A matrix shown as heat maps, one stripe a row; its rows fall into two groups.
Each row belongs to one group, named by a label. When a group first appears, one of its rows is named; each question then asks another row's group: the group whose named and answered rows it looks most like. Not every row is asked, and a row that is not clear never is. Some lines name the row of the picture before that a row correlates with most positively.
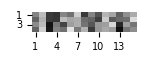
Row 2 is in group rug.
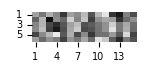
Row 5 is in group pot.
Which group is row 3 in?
rug
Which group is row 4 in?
rug
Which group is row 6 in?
pot
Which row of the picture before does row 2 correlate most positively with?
4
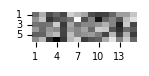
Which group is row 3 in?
pot
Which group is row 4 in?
pot
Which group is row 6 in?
rug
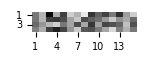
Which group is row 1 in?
rug
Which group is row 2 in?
rug
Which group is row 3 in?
pot
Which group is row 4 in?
rug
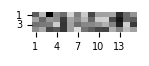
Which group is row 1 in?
rug
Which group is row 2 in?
pot
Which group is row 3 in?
pot
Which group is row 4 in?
rug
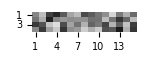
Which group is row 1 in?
rug
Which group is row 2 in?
rug
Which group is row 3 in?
pot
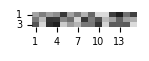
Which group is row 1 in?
pot
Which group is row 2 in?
rug
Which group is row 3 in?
rug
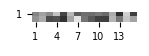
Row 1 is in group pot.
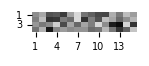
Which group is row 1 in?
rug
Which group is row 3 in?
pot
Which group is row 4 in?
rug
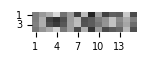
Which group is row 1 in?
pot
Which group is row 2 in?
rug
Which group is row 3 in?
rug
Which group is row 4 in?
pot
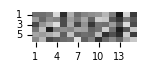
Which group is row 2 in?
pot
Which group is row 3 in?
pot
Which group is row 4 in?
rug
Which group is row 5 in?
pot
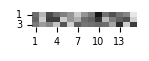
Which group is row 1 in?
rug
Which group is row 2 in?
rug
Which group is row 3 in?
pot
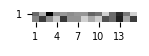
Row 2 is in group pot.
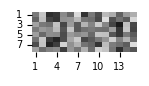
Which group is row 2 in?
rug
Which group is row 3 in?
pot
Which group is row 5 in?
pot
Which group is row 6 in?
rug
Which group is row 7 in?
rug
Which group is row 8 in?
pot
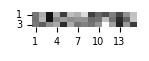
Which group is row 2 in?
rug
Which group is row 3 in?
pot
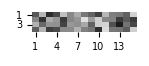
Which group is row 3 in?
pot
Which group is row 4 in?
rug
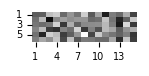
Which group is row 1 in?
pot
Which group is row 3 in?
pot
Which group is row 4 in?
rug
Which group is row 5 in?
pot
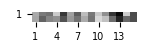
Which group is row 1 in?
pot
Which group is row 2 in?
pot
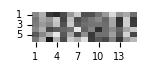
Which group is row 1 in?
rug
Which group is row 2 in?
pot
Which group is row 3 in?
pot
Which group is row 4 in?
rug
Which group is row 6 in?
rug
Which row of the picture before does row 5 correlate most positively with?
1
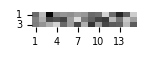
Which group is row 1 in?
rug
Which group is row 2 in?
rug
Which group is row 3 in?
pot
